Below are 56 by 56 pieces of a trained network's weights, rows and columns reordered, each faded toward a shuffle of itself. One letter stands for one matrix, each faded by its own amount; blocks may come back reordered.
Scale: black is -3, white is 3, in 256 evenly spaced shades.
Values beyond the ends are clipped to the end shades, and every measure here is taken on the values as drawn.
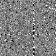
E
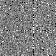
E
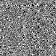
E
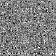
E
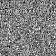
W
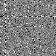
E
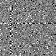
E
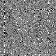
E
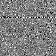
E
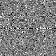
E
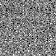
W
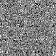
W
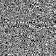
E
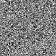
W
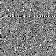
E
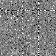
E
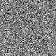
W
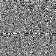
E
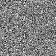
W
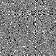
E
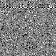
E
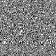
W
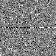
E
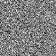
W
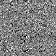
W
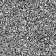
W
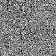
W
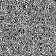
W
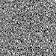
W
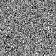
W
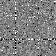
E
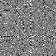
E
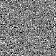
W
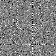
E
